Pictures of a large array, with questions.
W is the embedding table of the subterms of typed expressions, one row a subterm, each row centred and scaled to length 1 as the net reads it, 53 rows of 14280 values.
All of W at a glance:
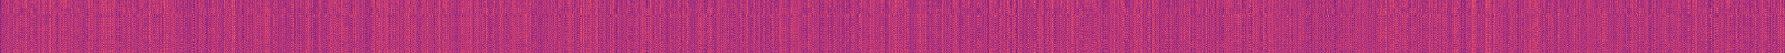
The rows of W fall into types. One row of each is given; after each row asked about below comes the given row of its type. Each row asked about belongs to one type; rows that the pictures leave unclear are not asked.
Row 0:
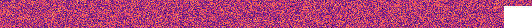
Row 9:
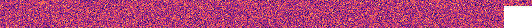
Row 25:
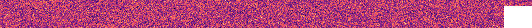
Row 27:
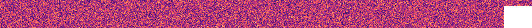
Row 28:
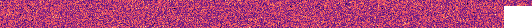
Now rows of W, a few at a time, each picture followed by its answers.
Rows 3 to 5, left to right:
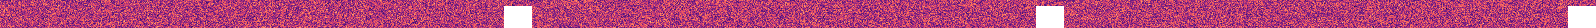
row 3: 27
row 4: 25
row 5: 0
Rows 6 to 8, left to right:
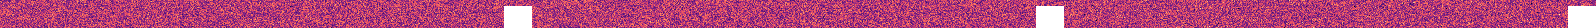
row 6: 0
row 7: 25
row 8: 28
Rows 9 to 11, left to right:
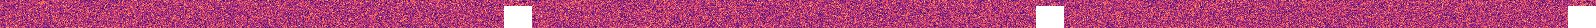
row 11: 9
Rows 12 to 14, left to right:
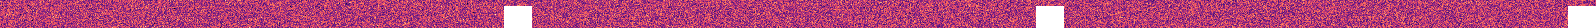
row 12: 28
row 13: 0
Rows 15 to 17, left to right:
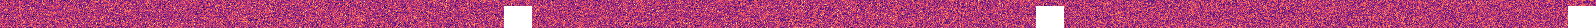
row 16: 27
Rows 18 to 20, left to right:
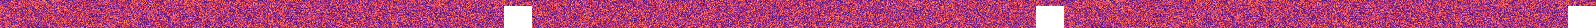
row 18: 25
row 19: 27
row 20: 25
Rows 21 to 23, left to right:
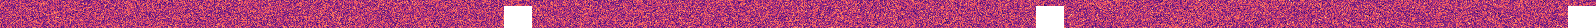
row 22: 27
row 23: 25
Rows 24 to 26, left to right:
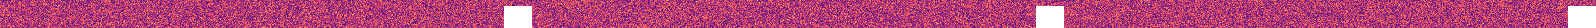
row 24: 27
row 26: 0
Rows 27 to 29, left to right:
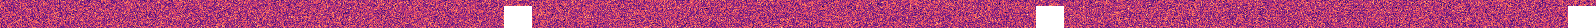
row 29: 9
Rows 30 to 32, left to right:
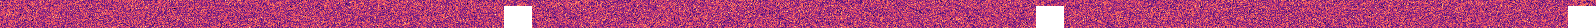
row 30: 28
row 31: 25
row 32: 9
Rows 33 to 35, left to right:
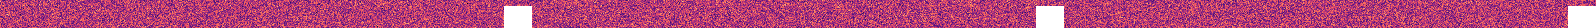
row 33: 27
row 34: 0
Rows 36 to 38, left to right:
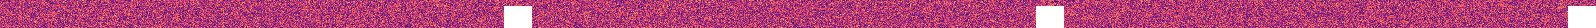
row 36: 0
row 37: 9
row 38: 0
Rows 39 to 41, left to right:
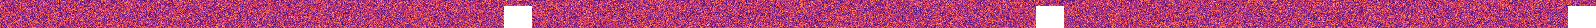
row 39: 27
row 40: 28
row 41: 0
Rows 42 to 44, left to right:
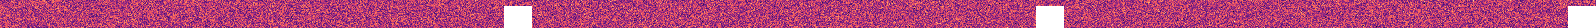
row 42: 25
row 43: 27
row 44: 0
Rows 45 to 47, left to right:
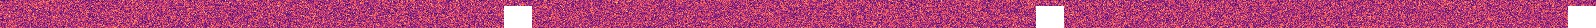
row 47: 27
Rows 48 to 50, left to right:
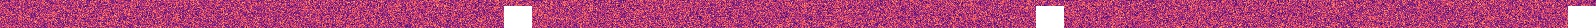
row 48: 0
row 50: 28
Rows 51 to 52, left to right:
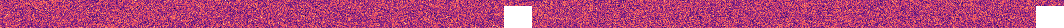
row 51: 25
